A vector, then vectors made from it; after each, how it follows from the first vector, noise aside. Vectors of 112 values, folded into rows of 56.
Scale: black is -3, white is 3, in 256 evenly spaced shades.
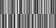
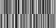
negated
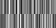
wrapped around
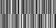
wrapped around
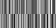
wrapped around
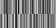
negated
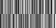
wrapped around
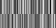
wrapped around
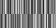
wrapped around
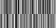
negated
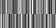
wrapped around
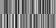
negated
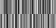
negated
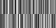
wrapped around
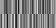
negated
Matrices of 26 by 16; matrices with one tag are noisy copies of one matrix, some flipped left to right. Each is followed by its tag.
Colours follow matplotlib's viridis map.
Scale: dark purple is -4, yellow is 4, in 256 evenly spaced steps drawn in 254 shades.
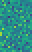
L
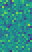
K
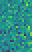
L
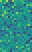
K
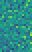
L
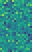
K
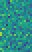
L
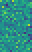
K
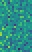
L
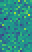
K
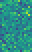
K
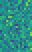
L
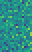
L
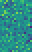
K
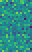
K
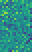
K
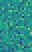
L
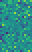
K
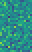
L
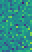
L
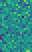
K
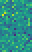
K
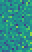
L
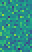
L
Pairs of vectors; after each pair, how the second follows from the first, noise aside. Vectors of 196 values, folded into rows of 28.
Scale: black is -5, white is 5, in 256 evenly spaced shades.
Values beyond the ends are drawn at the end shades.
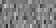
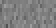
shrunk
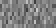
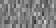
wrapped around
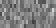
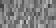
wrapped around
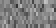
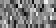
scaled up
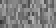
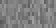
shrunk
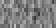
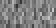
wrapped around
